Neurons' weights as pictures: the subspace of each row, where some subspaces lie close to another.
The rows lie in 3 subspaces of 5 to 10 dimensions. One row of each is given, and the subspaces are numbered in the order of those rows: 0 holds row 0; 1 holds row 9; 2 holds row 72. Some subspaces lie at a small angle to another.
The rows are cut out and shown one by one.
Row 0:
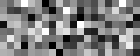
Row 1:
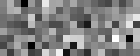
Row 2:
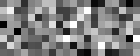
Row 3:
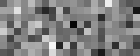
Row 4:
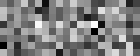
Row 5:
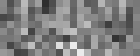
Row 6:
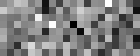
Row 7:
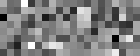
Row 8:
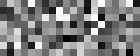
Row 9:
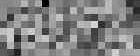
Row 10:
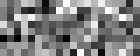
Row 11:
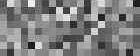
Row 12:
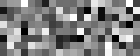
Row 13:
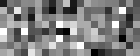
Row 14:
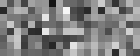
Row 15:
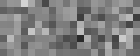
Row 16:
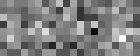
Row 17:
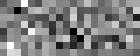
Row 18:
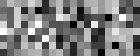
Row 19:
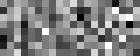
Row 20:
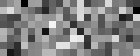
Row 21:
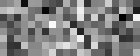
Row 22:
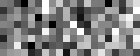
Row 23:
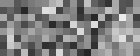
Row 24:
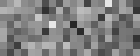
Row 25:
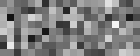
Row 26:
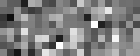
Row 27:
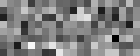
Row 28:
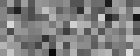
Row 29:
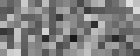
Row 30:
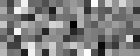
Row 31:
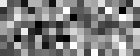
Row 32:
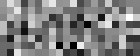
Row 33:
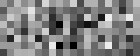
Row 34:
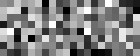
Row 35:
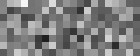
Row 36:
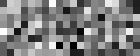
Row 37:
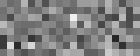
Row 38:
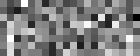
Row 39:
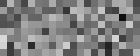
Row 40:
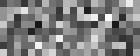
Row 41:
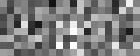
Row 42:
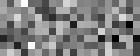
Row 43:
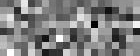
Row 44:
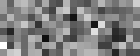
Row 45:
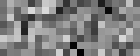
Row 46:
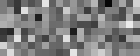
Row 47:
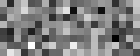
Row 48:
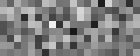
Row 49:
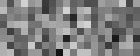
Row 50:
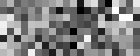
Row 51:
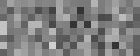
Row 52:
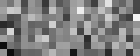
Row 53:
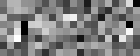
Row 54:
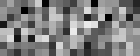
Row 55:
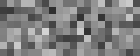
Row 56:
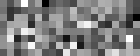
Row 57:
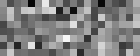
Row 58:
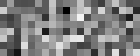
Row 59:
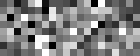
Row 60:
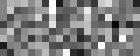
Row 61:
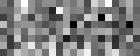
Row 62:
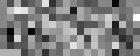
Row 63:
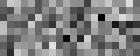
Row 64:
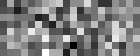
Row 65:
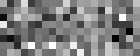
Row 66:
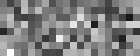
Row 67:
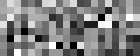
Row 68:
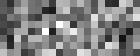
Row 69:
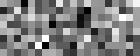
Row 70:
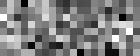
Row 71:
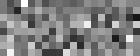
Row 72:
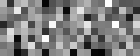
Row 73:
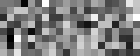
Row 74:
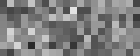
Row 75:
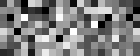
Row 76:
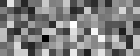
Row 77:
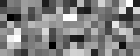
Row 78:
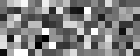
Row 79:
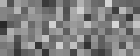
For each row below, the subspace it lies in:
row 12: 0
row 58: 0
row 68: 0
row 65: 0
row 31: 0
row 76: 2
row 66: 1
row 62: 0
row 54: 2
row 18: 2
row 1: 1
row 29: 1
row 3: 2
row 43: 1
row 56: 1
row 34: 2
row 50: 2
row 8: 0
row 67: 1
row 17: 0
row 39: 0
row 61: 2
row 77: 0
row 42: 0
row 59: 2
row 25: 0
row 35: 2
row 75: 2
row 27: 0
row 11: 0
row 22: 1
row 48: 2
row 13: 2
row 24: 1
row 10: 0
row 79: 2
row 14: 0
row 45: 0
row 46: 2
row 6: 1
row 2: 2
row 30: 2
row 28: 2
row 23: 1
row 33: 2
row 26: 1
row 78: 2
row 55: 0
